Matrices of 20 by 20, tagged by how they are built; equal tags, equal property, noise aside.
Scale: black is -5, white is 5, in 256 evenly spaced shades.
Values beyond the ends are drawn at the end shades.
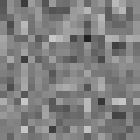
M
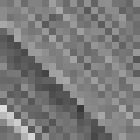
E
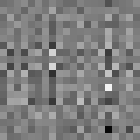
M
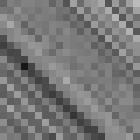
E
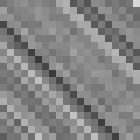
E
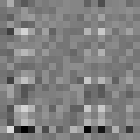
M
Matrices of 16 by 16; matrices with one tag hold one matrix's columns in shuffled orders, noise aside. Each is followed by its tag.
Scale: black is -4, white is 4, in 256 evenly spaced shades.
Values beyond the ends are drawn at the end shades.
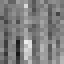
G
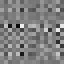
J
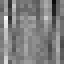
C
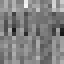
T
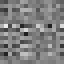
J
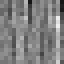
C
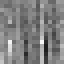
G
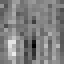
G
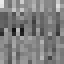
T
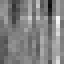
C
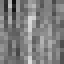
C
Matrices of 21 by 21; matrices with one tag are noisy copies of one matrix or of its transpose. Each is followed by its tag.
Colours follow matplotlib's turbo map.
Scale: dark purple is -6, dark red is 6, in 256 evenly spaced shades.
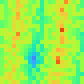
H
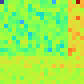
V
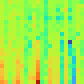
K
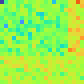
V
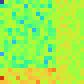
V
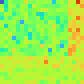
V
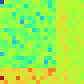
V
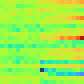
K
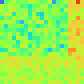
V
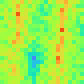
H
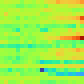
K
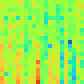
K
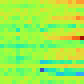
K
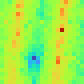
H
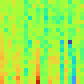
K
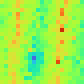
H
